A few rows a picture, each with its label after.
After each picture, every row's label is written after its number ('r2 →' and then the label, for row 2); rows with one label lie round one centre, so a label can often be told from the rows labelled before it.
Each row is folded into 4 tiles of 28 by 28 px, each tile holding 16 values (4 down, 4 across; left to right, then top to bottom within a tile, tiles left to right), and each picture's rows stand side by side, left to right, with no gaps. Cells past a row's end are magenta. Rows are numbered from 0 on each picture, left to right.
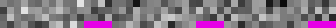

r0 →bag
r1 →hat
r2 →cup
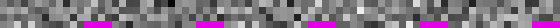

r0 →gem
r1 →cup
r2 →gem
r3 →bag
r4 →hat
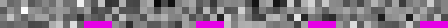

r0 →bag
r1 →cup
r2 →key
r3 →gem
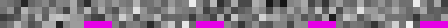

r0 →hat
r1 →bag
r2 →cup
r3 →bag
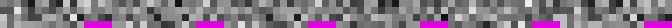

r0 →key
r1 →gem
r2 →gem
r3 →cup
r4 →bag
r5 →key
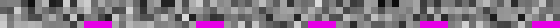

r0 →key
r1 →key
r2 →gem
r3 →cup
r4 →gem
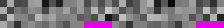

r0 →cup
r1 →cup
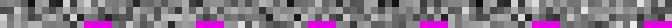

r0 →key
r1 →hat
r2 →gem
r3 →cup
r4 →key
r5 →bag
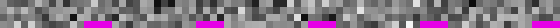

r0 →gem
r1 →cup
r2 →key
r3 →bag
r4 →hat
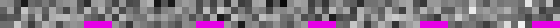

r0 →hat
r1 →cup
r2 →cup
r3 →hat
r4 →bag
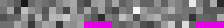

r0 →hat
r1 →bag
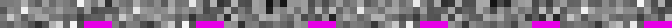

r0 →bag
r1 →bag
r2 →cup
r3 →bag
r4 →cup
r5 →bag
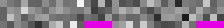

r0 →bag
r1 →gem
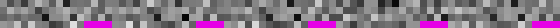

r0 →gem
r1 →gem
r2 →gem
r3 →cup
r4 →gem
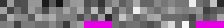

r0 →cup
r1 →bag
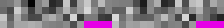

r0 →key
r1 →key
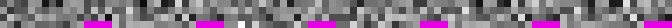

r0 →cup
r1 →key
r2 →gem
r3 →hat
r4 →key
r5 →key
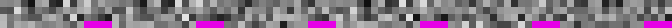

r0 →key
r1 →key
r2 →hat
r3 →key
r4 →gem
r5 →cup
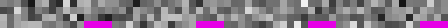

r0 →key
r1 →hat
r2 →bag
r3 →gem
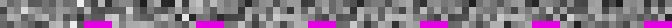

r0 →bag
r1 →key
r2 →hat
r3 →hat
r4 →hat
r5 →cup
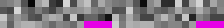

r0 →key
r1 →key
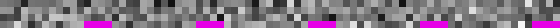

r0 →hat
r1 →cup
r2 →key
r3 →gem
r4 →bag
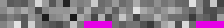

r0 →gem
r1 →bag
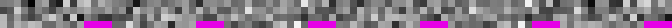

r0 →key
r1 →hat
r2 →bag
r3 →hat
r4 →bag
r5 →key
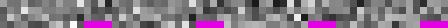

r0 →bag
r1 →bag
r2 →key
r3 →hat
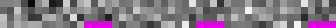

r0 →key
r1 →bag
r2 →bag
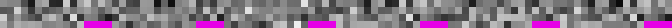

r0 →key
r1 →cup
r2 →bag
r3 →key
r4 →hat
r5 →key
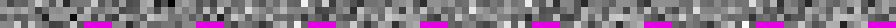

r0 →gem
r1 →cup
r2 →bag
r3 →hat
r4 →bag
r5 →hat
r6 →bag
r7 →hat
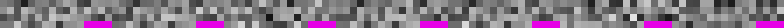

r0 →hat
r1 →hat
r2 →gem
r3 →hat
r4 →hat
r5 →key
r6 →cup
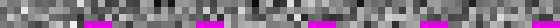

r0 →bag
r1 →cup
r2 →key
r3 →hat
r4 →hat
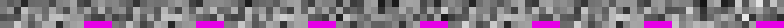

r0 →hat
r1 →hat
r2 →hat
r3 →cup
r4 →hat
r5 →hat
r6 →key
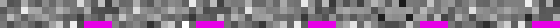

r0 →bag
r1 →bag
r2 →bag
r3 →gem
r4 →bag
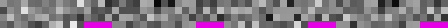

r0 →bag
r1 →cup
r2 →gem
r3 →cup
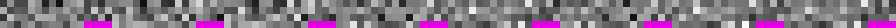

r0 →cup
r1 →key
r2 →key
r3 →gem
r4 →bag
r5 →gem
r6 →bag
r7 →bag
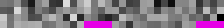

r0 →key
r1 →cup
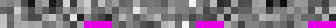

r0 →key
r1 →bag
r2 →cup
